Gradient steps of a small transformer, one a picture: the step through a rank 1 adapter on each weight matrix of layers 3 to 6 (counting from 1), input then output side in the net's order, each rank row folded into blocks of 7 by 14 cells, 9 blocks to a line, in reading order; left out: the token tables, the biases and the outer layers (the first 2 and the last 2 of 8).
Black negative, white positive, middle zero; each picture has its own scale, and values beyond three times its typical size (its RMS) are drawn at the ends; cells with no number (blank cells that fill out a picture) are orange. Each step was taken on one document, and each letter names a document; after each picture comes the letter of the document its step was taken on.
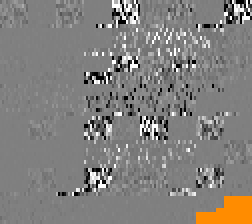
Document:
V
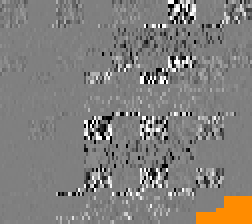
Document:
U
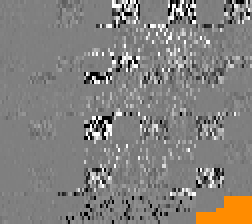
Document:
V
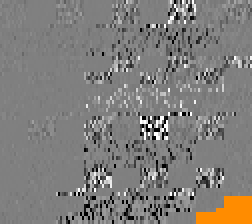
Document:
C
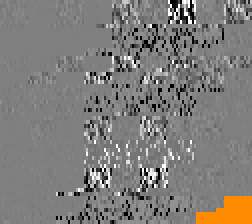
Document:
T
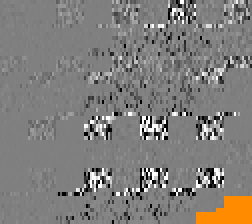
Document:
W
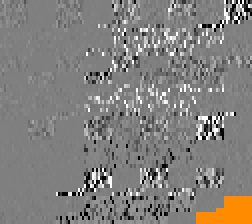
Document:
U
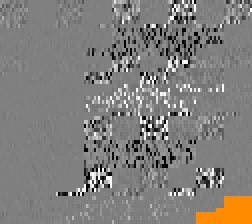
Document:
C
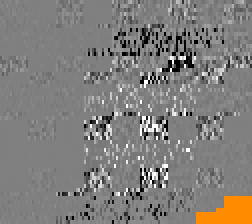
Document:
W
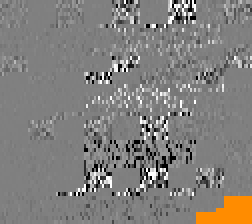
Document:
C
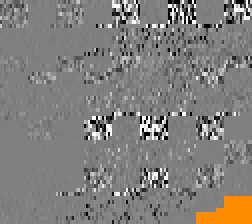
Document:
V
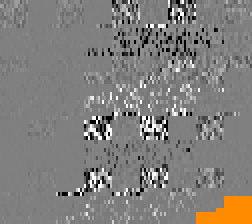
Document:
W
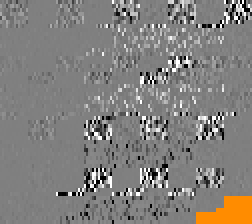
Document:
U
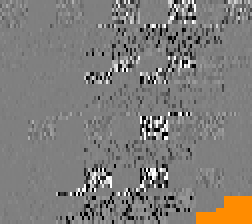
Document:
C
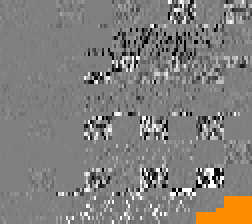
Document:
W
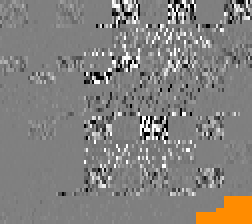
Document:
V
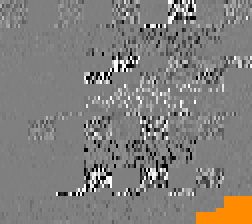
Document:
C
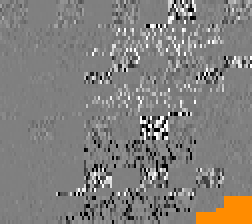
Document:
C
